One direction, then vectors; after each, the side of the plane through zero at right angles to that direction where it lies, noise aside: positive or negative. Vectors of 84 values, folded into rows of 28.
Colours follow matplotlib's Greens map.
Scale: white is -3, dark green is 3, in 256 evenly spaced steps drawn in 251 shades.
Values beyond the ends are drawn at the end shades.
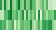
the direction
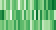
negative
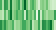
positive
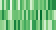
negative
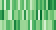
negative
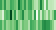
positive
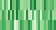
positive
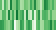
positive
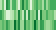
negative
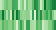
negative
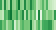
positive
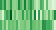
positive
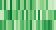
positive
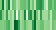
negative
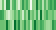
negative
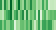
positive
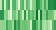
negative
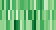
negative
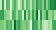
negative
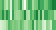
negative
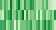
positive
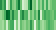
positive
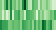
positive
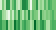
negative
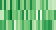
positive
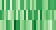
negative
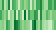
negative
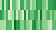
negative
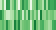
negative
